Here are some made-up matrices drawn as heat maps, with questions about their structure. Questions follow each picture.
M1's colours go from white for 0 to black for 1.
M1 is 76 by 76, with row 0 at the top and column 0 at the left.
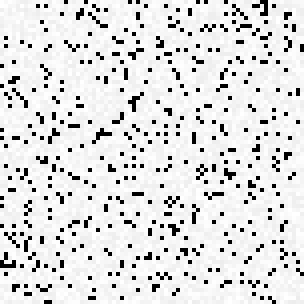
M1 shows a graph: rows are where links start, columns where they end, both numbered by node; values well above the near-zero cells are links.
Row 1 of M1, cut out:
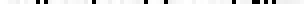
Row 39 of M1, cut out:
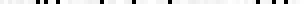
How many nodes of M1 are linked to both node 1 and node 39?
4
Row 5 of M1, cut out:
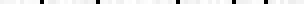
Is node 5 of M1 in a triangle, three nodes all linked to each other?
no
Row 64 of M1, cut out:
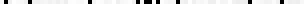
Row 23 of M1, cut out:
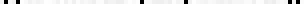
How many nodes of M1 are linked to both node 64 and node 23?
1
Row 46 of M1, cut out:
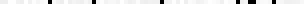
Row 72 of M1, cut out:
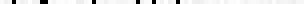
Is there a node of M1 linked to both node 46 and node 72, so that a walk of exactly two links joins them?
yes
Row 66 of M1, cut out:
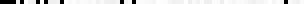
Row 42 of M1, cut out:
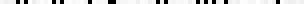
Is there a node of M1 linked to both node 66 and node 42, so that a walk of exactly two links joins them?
yes
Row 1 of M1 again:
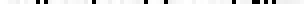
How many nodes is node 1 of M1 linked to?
10
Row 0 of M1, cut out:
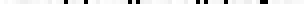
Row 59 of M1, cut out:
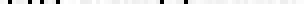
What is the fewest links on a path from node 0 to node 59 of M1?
3
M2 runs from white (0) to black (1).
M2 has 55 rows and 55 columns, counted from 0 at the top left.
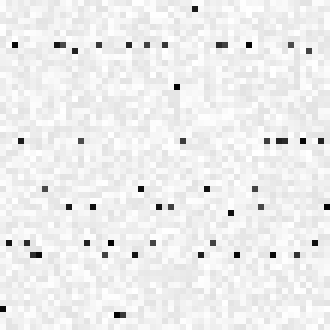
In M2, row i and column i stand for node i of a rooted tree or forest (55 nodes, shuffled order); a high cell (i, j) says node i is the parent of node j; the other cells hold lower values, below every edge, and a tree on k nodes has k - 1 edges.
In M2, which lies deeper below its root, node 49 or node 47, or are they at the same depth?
the same depth
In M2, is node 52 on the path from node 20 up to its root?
yes
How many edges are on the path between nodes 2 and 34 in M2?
3
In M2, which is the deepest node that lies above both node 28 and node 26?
34
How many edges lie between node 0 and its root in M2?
2
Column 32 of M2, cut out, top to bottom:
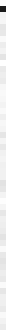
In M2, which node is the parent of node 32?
1
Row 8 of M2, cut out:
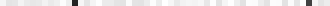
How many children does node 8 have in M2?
2
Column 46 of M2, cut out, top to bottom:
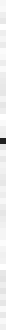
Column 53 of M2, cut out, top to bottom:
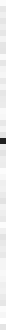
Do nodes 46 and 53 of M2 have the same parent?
yes
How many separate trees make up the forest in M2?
3
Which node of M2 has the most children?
7
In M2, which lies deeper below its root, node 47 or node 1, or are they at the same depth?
node 47
